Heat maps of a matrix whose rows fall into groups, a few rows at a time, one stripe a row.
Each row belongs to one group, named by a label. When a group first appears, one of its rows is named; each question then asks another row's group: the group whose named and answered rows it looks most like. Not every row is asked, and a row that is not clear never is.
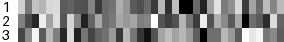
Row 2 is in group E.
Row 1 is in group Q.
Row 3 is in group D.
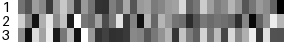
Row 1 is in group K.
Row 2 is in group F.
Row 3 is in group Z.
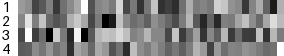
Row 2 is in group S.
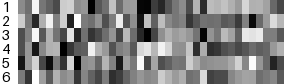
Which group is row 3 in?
D
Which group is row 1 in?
D
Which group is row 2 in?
F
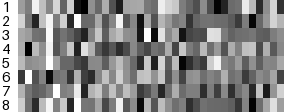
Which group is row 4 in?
Z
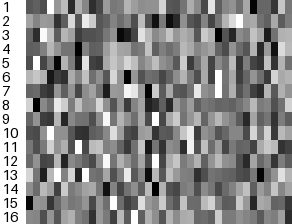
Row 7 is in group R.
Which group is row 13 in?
F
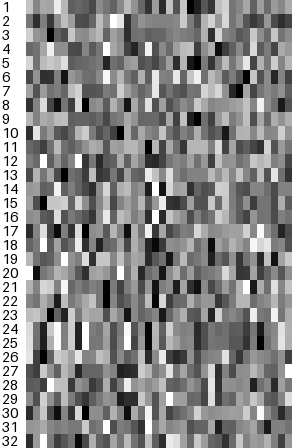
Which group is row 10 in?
S
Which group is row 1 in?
Q
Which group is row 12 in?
D
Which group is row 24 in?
F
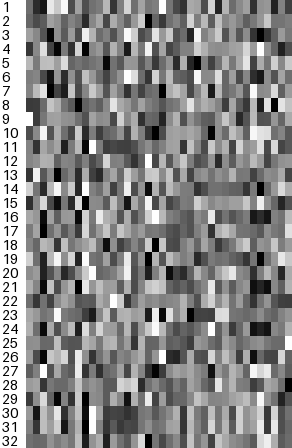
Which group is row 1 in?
E
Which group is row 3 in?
R
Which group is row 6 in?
R
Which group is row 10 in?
D
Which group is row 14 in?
F
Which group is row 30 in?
Z
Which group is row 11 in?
Z
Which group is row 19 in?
F
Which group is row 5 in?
Q
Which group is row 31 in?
Z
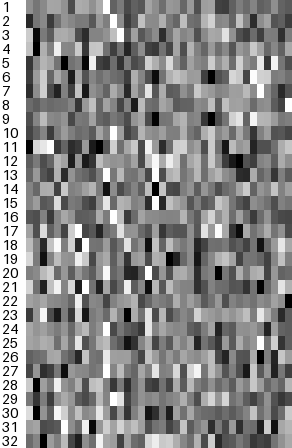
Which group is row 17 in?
D
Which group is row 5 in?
Z
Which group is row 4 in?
Z
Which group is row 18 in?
F
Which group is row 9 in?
D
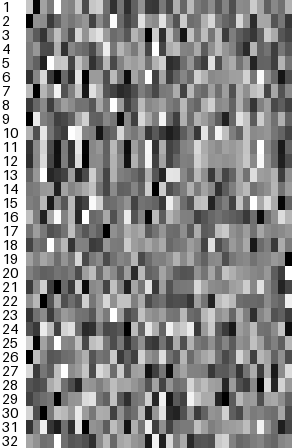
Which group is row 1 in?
Z
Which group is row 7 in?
Z
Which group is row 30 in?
E
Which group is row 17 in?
R
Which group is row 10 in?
D
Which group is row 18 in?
E
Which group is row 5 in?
E
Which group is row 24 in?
K
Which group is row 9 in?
S
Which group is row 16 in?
F
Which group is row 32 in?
Q
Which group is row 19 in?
K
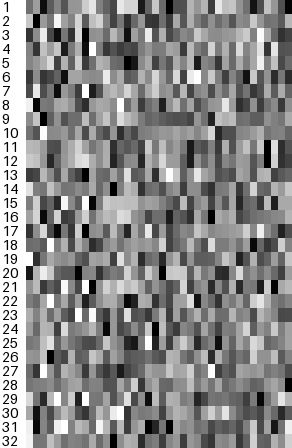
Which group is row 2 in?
Z
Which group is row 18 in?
E
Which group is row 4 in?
Z
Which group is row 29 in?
F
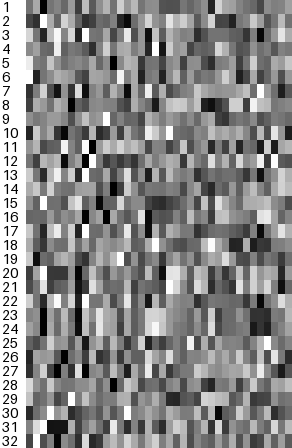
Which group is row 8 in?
D
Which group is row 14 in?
S
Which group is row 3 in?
F
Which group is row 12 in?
Z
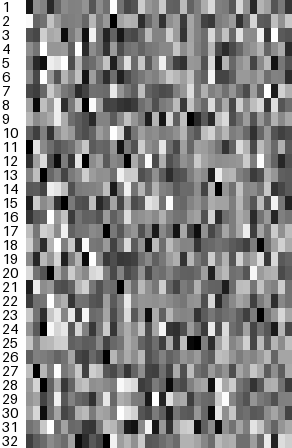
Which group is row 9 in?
Q
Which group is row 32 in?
R
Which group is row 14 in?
E
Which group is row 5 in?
E
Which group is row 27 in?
Z
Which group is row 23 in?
F
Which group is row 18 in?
F
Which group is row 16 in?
E
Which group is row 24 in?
E
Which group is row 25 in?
Q
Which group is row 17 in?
Q
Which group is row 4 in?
K
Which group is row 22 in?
E
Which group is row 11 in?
S
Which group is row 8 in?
Z
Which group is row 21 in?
S
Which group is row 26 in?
R
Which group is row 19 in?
Z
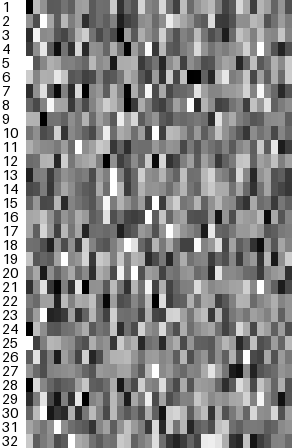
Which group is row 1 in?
S
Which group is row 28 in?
S
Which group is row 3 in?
S
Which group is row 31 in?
Q
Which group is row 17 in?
K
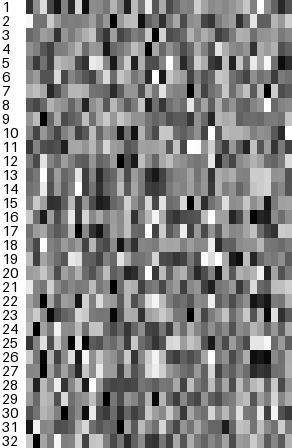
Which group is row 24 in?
Z
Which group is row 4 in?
R
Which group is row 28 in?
Z
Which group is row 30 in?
Z
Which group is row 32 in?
Z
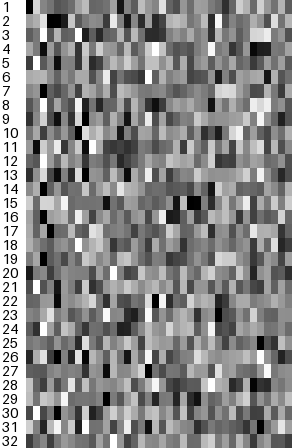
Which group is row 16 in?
E
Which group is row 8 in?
D
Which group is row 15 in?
Q
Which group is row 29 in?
Q
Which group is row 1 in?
S
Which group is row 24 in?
K
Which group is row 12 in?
K
